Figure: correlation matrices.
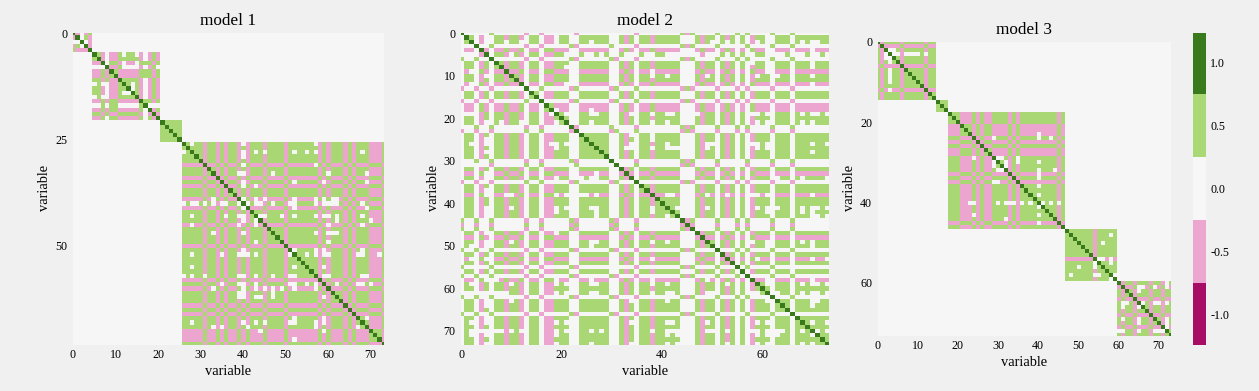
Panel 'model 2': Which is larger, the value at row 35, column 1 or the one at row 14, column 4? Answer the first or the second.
the first
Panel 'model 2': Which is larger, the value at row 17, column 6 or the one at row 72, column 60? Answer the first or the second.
the second
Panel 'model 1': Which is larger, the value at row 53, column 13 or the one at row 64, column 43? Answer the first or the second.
the first
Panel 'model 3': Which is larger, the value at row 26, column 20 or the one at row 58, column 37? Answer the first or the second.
the first
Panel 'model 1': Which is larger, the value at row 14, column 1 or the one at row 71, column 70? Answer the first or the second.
the second
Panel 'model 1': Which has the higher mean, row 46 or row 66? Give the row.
46
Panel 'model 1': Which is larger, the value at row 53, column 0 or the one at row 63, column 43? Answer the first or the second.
the second
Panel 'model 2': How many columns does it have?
74
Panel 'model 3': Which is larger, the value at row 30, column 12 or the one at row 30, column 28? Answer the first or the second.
the first
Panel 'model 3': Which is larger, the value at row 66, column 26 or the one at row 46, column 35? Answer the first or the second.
the first
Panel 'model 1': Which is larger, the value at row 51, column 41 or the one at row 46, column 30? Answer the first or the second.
the second
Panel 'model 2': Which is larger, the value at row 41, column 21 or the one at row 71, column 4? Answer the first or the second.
the first
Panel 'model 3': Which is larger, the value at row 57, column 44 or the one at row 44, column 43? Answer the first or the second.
the second
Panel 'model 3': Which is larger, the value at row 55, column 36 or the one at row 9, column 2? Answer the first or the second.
the second
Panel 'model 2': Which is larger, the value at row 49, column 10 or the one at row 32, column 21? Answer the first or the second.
the second
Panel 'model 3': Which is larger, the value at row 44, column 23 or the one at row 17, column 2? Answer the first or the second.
the second
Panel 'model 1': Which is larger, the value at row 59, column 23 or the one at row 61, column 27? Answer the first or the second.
the second
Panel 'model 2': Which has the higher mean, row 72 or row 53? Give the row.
72
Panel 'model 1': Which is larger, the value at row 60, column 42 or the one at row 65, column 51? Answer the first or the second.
the second
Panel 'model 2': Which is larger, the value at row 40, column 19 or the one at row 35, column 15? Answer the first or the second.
the first
